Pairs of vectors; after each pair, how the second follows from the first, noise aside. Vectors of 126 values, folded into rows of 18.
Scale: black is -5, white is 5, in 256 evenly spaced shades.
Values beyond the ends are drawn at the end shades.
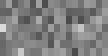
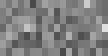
reversed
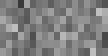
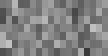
reversed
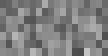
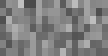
reversed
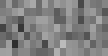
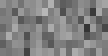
reversed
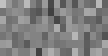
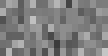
reversed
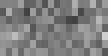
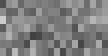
reversed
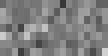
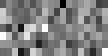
scaled up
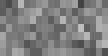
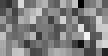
scaled up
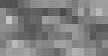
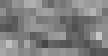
reversed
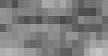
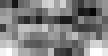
scaled up
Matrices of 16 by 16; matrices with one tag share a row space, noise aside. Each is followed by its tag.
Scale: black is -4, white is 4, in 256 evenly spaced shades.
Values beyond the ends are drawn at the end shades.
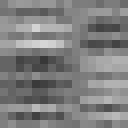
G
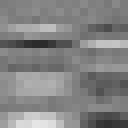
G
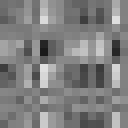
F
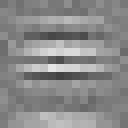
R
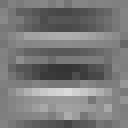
R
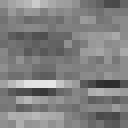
G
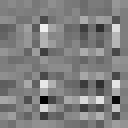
F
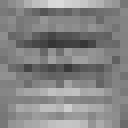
R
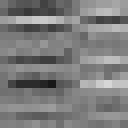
G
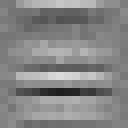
R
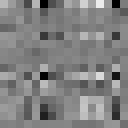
F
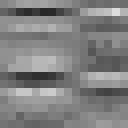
G
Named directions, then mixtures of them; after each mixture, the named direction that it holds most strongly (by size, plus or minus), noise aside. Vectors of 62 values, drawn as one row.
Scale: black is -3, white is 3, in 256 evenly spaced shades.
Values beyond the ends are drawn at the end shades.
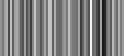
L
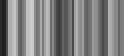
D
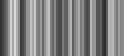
D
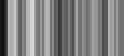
D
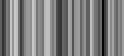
D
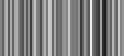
L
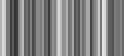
D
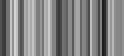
D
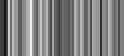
D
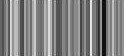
L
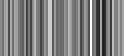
L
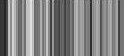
D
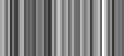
L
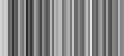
D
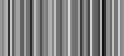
L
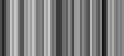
D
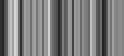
D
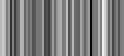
L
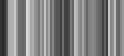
D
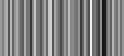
L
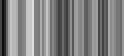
D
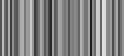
L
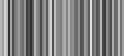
L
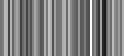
L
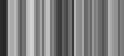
D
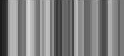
D
